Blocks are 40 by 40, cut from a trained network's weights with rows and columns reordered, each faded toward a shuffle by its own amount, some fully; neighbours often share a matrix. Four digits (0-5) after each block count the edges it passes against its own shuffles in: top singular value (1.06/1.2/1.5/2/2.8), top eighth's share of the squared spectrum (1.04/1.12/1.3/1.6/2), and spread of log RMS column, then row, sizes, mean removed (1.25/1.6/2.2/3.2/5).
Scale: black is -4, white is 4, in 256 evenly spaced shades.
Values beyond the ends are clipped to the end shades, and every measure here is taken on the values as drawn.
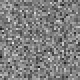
0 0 0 0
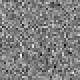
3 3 1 1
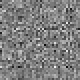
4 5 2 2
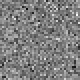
0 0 0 0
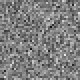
0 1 0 0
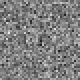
2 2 1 1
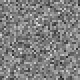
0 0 0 0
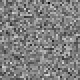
0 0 0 0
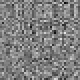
4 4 2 2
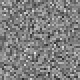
0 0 0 0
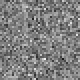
0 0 0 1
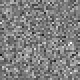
0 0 0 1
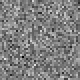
0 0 0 0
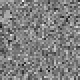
2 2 1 0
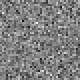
1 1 0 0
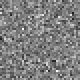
2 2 0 1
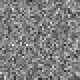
2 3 1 1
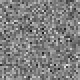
2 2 0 1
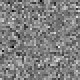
2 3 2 0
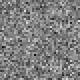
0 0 0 1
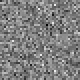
0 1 0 0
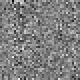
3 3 2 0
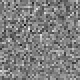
0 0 0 0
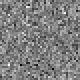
2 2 1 0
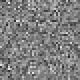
3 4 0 2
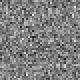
2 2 0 0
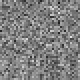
3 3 1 1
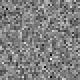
1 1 0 0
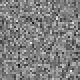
0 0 0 0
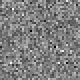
0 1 0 0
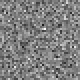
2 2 0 0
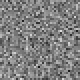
3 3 0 0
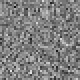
3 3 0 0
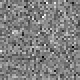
2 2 0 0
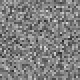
2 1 0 1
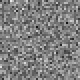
2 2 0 0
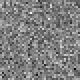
1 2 0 0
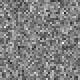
2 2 0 0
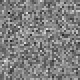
2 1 0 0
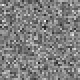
2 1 0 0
